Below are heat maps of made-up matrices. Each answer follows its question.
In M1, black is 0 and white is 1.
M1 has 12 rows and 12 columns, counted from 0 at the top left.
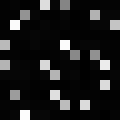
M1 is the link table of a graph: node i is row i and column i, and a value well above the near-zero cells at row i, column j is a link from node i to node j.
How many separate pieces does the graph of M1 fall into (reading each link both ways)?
3
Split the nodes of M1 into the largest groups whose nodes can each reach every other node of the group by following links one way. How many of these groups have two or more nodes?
2
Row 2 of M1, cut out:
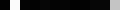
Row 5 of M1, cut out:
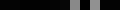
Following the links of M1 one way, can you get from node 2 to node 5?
yes
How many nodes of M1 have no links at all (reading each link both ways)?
1
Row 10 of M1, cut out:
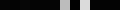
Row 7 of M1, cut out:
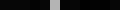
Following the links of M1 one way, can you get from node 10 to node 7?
no
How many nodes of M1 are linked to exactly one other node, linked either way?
3
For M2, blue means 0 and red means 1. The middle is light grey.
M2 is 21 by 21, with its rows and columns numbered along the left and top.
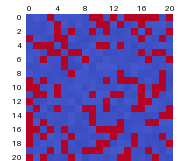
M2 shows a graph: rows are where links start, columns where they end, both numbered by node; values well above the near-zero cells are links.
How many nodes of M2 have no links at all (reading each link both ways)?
0
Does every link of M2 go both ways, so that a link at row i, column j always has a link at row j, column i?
yes
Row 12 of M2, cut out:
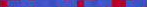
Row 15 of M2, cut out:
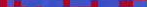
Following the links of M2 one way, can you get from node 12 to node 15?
yes
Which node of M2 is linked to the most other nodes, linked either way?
node 0
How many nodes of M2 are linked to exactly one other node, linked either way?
1
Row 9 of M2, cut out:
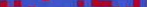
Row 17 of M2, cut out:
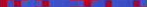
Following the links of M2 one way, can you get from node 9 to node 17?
yes
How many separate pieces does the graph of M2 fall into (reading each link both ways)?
1
